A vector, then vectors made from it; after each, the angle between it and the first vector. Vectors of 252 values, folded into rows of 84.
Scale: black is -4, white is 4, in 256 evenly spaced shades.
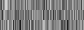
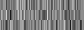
orthogonal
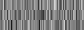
orthogonal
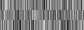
nearly parallel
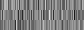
partly aligned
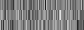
partly opposed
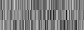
partly aligned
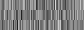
partly aligned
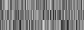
nearly parallel
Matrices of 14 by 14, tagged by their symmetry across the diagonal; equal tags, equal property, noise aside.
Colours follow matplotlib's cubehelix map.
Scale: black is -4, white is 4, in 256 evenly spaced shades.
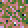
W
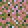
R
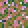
R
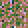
R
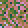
R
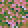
W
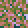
W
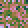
W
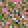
W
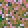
R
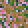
W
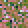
W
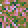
R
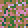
W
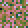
R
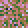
R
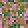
W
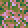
R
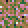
W
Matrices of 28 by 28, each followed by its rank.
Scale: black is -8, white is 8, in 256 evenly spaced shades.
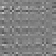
two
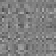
three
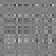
two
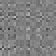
three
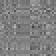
three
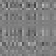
two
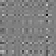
two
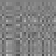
two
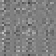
three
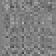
three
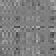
three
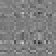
three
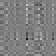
two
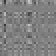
two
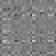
three
